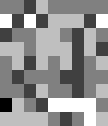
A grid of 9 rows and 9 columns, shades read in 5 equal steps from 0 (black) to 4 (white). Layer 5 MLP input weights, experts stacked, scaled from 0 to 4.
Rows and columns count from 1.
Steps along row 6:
down up same same down same up same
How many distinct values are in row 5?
3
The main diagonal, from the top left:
2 1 2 3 2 1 1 4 3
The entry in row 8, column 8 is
4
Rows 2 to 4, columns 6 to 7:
3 3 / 2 1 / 3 1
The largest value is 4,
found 8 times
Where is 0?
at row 8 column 1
